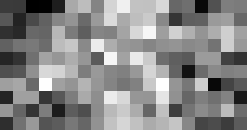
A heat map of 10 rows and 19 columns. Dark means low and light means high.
Average level on the scale: 50%. Stripes: none. Slope: none. Odd rows or columns: none. Ninth with the lowest average: top left. Histogram: bell-shaped.
